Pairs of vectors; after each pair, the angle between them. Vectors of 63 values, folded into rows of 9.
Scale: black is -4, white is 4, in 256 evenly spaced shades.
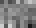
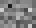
orthogonal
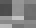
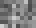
partly aligned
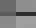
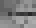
nearly parallel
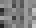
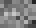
orthogonal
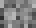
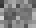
nearly opposite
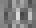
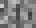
partly opposed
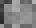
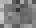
nearly opposite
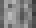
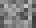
partly aligned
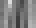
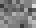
orthogonal
